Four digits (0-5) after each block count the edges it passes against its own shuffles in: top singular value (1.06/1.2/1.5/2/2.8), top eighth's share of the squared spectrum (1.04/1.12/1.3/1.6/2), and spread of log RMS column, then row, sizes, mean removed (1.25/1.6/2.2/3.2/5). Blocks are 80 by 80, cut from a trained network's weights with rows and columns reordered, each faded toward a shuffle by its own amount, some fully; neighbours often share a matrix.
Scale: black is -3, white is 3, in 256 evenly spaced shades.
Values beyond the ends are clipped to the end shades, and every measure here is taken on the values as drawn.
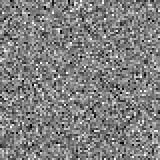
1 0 0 0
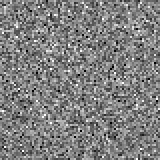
0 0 0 0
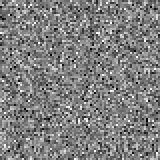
2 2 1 0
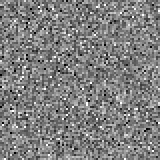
0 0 0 0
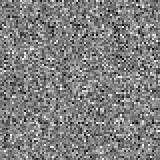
3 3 2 2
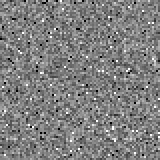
1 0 0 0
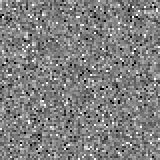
1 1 0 0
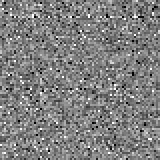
2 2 0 1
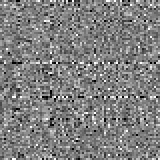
4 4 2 3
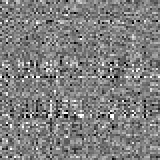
4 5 3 3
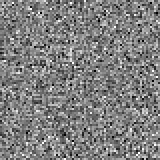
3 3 1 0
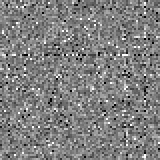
3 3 1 1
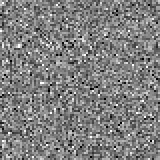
3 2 0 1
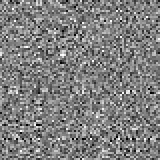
4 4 2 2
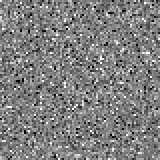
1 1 0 0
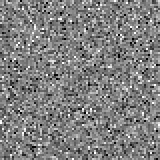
0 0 0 0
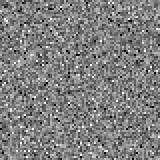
0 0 0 0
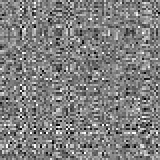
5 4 3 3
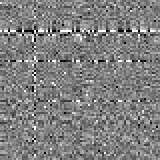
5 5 1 3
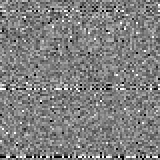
4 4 0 3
